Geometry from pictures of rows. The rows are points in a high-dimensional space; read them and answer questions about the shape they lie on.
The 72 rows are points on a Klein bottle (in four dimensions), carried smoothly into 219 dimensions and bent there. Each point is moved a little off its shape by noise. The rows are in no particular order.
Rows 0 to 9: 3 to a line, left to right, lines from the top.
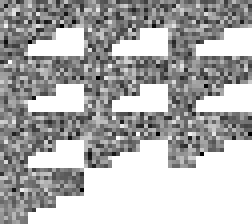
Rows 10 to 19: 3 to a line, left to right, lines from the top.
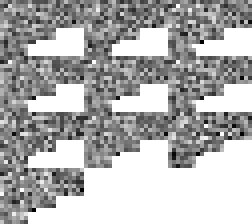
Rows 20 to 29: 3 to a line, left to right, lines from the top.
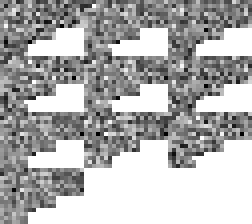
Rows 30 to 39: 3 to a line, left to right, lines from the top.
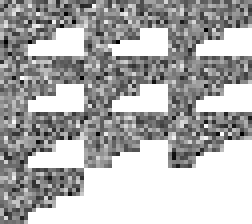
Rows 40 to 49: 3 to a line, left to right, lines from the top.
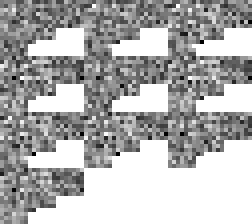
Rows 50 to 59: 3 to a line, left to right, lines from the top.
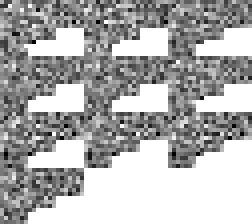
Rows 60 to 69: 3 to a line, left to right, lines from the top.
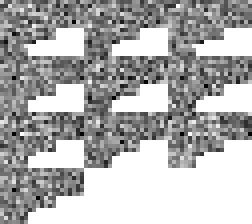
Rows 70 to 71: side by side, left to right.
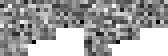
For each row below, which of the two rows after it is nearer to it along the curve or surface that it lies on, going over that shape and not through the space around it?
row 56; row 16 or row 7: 7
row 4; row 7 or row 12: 12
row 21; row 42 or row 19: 19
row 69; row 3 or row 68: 68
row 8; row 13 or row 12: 12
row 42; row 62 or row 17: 17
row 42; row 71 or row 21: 71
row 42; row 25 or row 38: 38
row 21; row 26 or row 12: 26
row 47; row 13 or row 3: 3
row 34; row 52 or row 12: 52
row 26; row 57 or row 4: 4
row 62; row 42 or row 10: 10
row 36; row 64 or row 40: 64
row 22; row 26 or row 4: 4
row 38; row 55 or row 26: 55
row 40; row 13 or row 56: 56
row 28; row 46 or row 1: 46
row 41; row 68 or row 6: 68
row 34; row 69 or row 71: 69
